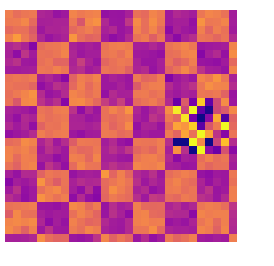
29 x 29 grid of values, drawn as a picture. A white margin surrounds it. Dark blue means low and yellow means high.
Slope: none. Odd patch: rougher, in the middle right. Grain: checkered. Roughest part: middle right.
